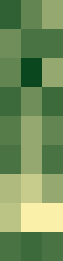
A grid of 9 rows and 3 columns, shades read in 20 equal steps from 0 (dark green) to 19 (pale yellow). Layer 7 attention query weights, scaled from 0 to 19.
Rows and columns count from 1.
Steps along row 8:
up same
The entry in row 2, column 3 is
5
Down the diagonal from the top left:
3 5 11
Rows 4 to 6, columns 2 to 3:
8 4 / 11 7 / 11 5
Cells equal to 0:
1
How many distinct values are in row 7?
3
